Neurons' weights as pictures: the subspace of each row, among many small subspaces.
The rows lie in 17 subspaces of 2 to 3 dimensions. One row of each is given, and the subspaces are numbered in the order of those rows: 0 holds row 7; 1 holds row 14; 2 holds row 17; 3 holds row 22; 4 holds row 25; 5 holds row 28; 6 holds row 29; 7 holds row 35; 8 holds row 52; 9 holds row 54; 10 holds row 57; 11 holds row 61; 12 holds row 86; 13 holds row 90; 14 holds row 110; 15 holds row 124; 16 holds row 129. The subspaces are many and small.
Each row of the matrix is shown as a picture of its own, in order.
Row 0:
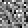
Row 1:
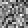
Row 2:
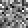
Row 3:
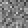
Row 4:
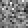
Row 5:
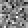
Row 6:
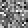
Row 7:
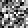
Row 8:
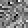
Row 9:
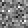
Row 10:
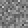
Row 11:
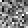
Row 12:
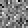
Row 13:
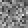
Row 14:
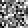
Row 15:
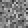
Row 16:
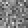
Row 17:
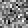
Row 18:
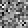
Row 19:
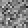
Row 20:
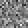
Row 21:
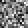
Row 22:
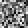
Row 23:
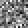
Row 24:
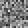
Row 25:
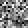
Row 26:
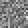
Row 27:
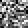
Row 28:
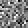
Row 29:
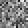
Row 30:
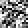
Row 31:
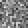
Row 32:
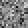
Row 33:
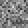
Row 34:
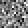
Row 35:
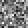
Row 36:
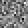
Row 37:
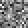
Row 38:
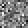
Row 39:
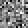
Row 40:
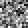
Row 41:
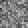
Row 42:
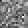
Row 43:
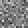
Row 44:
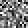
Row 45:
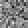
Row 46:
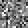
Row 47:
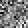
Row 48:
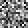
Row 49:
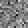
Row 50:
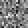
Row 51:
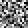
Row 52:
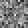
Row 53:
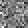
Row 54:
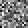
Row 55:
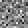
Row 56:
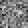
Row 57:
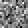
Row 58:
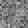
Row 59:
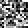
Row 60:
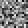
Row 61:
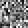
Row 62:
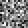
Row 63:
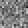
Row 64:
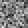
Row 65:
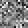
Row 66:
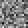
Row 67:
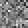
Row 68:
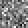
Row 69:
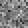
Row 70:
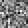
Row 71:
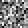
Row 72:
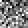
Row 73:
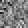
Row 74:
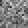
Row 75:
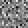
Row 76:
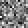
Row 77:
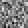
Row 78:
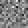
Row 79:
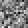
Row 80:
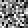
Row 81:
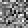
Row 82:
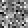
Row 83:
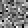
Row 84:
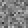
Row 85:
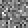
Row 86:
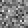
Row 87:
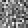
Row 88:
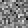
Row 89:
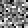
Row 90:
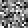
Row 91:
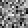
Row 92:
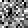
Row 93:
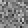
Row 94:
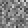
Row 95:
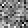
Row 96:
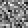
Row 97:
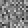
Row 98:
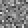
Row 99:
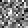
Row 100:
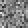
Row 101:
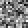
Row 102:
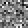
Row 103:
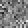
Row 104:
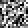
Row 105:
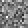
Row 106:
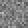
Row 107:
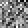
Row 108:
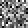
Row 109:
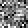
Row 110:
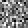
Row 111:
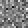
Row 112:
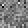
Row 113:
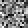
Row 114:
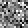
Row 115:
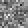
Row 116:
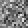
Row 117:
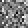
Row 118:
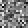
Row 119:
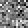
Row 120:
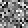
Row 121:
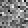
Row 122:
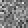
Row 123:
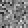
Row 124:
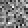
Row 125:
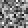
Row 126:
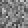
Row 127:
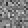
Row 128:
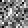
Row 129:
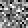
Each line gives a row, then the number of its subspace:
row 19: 0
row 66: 7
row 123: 10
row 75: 13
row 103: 10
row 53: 1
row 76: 8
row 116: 2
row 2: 16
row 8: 5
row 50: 13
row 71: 10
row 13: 12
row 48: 13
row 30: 2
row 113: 1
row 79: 0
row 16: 14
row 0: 11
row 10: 9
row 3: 6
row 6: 13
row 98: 16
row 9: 12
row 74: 4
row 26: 11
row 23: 15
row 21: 3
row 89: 16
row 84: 7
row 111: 16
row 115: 8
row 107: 6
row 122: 10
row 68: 0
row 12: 10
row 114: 3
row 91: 9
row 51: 15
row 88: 2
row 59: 4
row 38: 9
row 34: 15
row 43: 16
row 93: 3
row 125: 7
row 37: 16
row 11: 12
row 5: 14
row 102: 15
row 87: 14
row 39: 15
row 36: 15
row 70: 0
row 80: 1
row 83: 16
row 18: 9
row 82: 13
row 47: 10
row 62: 14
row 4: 4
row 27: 4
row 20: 13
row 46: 0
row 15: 11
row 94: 6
